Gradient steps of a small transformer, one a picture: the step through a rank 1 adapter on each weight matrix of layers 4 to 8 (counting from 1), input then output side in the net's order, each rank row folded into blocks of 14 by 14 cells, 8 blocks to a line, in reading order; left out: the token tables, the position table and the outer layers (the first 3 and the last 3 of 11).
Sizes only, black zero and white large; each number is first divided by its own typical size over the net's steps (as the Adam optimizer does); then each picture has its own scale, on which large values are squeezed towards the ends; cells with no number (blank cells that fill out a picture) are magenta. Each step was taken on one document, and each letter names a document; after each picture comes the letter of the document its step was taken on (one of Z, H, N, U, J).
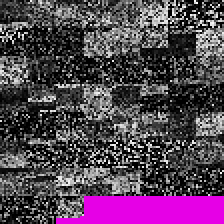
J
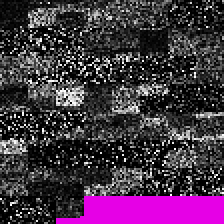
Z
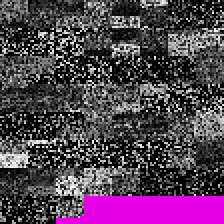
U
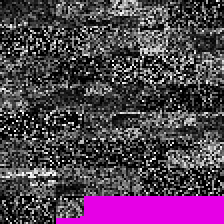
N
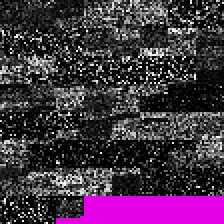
Z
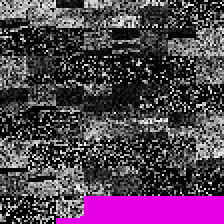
U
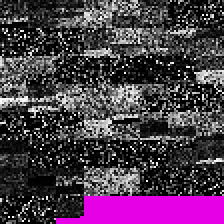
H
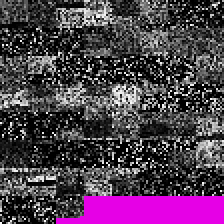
H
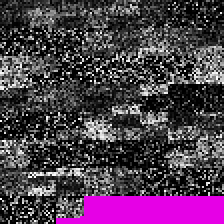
N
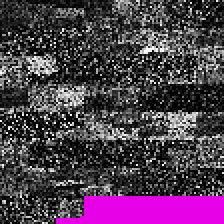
Z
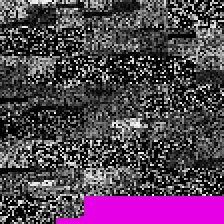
J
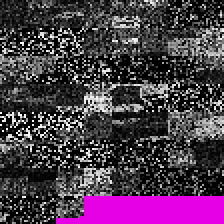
U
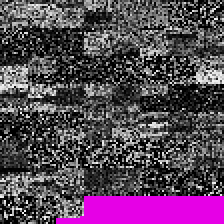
J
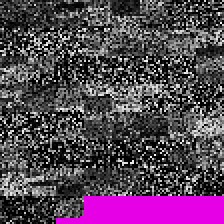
H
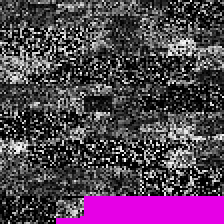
N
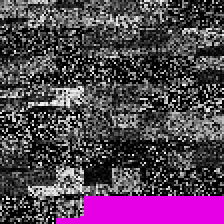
U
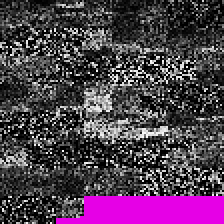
N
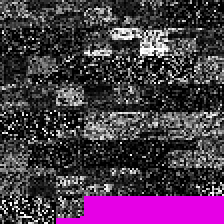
Z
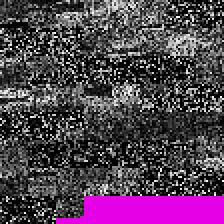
H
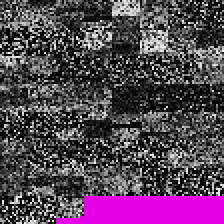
N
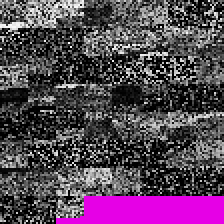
J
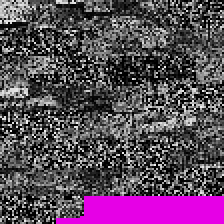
U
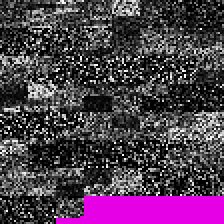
Z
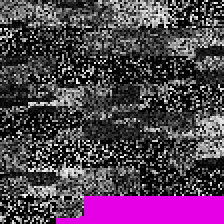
J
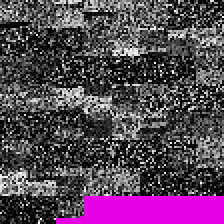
H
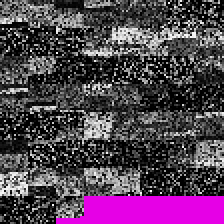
J
